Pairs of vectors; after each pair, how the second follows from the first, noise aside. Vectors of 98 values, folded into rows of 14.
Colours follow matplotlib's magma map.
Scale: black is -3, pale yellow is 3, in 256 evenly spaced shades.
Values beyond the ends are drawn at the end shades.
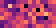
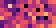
copied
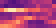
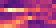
copied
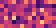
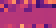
partly zeroed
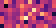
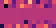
partly zeroed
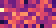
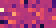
partly zeroed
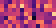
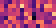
copied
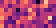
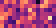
copied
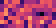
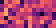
copied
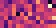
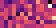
copied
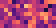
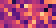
copied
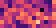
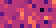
partly zeroed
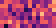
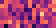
copied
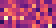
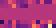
partly zeroed
